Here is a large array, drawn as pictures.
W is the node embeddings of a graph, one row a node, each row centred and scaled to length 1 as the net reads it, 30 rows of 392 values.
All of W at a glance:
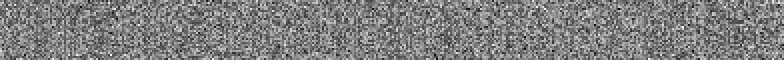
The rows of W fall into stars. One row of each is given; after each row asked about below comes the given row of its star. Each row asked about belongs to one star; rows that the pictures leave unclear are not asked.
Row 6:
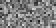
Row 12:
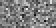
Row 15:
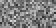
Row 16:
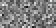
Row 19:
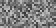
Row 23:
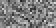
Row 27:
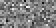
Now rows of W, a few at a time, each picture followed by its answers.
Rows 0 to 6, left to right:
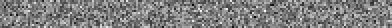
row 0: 16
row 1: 16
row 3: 6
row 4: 27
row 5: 12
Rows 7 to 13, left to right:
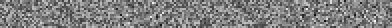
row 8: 12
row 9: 15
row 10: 27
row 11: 23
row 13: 19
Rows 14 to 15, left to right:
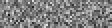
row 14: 15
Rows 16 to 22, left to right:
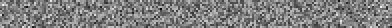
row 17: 16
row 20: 16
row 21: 15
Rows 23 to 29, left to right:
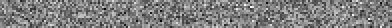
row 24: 12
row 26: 12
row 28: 6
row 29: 15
